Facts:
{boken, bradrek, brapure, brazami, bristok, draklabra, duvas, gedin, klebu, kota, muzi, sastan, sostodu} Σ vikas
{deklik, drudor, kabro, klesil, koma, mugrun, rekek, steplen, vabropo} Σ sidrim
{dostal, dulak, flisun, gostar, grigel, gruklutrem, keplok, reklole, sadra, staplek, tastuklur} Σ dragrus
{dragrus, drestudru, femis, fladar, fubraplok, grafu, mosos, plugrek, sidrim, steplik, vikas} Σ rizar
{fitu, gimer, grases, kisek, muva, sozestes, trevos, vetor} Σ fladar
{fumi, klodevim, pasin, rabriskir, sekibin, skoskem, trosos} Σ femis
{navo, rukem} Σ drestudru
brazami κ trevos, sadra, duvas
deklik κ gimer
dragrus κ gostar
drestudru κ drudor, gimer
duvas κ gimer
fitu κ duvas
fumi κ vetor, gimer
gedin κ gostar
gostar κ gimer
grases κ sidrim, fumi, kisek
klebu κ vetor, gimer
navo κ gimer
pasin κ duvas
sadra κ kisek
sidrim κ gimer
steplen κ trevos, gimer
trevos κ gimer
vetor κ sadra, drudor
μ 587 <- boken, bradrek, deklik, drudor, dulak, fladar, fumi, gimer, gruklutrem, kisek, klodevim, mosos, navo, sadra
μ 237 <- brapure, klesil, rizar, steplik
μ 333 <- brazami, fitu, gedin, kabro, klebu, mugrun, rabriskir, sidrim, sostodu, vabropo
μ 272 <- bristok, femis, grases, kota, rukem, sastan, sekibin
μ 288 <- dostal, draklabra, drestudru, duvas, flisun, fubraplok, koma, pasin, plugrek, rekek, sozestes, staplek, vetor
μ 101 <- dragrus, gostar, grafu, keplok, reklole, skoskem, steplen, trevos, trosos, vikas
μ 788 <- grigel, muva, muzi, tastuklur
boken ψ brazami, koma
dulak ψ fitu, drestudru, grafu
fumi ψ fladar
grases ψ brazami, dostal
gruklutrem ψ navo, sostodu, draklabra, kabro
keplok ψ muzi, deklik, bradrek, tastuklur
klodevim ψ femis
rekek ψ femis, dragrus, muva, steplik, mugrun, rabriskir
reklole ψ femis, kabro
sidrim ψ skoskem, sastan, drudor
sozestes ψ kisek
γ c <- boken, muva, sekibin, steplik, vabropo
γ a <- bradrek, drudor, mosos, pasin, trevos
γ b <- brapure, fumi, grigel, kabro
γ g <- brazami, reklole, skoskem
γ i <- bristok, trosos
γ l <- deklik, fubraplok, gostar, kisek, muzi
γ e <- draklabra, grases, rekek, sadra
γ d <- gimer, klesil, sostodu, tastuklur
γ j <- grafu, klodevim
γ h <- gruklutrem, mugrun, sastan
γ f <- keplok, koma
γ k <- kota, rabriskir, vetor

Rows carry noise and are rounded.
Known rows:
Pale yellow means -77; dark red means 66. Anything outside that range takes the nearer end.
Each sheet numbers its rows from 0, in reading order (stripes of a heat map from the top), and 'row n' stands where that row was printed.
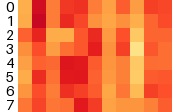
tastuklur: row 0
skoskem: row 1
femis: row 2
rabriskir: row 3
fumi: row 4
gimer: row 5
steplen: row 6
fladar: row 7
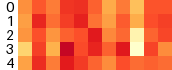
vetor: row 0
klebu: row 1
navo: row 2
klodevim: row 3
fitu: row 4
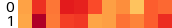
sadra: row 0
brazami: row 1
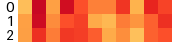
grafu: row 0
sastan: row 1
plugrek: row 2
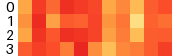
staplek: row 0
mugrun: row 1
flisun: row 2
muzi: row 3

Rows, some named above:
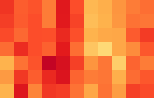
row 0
kisek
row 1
kisek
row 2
deklik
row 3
drudor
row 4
dulak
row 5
brapure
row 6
tastuklur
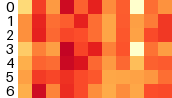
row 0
reklole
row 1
vikas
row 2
gedin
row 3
rekek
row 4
boken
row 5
pasin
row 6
skoskem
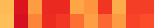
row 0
bristok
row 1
tastuklur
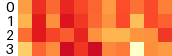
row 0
fitu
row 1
trosos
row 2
bradrek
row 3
gruklutrem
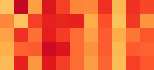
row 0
grafu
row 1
keplok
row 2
duvas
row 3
boken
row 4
trosos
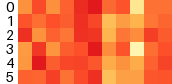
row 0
steplik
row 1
fubraplok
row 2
koma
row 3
navo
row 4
dostal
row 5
gostar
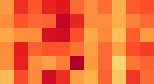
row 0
brapure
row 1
rizar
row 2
sidrim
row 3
gedin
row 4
dragrus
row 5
grases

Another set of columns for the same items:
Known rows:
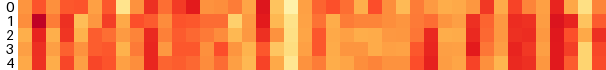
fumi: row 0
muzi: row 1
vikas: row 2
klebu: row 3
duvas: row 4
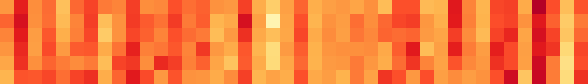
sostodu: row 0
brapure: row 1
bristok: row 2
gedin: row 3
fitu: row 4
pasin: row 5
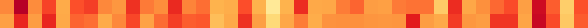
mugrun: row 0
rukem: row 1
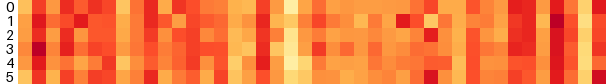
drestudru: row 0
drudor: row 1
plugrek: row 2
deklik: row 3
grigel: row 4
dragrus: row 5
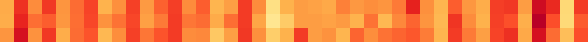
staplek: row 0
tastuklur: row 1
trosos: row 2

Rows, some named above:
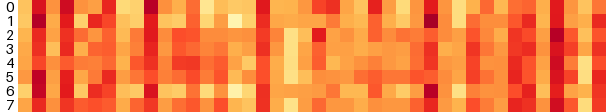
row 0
klodevim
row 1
femis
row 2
grafu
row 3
vikas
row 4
fitu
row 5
gostar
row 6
femis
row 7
navo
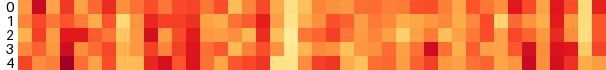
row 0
gostar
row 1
keplok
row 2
sidrim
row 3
dostal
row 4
boken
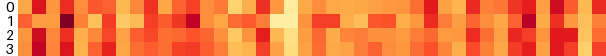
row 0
rizar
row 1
grases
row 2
muzi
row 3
fubraplok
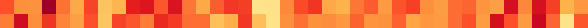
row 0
boken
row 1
kisek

